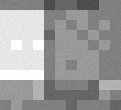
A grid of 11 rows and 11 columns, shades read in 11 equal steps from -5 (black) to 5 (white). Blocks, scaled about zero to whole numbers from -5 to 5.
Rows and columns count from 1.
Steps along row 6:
same same same down up same same same down same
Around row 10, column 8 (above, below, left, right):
0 0 -1 -1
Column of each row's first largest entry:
1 1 1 1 2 1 1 1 4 4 2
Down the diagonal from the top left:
0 4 4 4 0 1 0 1 -1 1 -1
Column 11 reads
0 0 0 0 0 0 0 0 2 0 -1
